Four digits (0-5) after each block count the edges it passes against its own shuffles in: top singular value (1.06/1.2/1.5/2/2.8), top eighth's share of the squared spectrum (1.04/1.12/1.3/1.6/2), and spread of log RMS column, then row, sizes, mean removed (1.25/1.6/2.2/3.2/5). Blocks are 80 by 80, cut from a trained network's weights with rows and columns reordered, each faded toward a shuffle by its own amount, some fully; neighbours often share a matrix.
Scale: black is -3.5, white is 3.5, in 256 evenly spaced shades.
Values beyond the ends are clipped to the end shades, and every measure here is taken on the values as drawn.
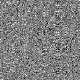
3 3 1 1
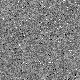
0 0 0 0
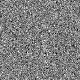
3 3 0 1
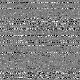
4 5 0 4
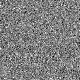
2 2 0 0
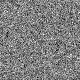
0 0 0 0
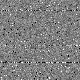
4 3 0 2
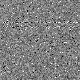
3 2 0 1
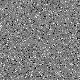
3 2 0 1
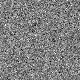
2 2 0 1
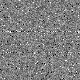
3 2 0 1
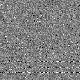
4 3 0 2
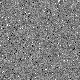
0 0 0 0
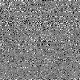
3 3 0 3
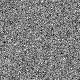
1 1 0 0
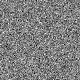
0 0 0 0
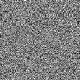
3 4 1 2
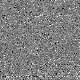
3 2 0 1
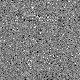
2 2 0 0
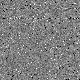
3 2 0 1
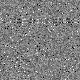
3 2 0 1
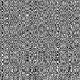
4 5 3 2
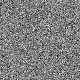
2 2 0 0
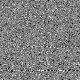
3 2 0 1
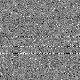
4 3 0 2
